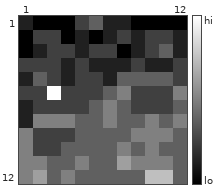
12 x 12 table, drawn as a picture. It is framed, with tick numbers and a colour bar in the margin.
Slope: up to the bottom. Average level on the scale: 30%. Calmest part: bottom middle. Stripes: none. Roughest part: middle left. Odd rows or columns: none.
